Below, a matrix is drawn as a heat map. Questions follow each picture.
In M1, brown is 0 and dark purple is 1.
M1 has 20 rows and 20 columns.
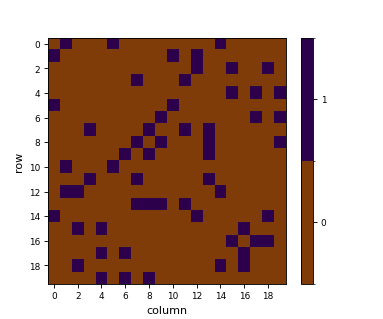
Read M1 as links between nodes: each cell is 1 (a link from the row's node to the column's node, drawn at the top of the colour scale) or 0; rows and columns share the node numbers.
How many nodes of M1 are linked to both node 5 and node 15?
0
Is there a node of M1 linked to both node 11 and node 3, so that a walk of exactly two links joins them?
yes
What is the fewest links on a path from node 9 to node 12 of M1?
6
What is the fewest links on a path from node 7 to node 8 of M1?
1
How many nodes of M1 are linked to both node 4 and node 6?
2
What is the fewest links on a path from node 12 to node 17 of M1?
4
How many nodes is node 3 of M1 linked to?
2
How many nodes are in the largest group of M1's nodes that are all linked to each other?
3
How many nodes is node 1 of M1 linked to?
3
